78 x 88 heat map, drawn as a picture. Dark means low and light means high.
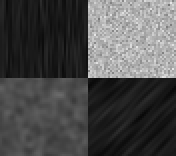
The table splits into 2 rows of 2 panels. Panel 1,1: very low, streaked downward, faint in contrast. Panel 1,2: high, fine-grained. Panel 2,1: low, blotchy, faint in contrast. Panel 2,2: very low, slanting up to the right, faint in contrast.
